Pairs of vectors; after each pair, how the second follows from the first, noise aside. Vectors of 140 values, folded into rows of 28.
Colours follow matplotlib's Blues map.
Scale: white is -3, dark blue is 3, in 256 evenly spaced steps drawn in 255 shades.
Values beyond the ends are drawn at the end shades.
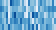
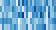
reversed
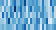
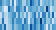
reversed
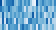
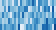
reversed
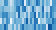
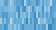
shrunk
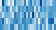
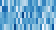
reversed
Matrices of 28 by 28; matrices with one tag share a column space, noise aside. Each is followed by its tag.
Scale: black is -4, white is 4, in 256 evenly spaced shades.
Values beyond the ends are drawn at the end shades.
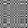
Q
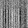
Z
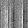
Z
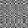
Q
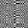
Q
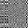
Q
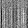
Z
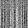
Z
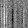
Z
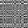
Q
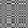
Q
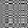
Q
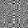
Q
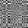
Q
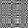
Q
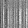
Z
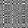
Q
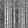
Z
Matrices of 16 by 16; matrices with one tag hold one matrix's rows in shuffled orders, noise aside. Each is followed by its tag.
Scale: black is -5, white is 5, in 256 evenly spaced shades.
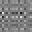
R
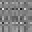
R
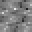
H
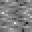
H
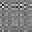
R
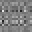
R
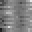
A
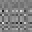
R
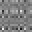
R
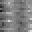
A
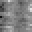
A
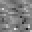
H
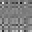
R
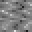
H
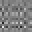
R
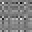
R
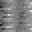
A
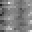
A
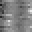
A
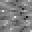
H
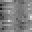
A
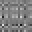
R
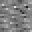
H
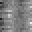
A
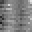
A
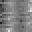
A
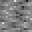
H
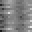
A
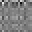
R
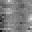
A
